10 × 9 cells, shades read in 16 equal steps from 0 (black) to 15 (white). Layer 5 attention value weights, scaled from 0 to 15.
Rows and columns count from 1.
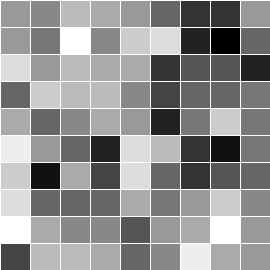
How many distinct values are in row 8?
7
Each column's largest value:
15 12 15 11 13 13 14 15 9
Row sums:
68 72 68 71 71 66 60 77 89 83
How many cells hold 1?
2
